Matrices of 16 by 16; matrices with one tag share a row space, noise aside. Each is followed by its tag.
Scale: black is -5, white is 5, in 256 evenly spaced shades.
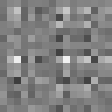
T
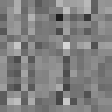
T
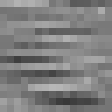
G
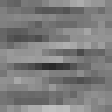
G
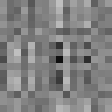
T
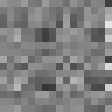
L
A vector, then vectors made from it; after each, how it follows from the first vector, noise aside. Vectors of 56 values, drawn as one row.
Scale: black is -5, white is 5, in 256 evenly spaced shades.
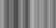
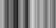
scaled up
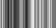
scaled up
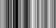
scaled up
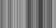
reversed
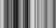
scaled up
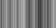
reversed
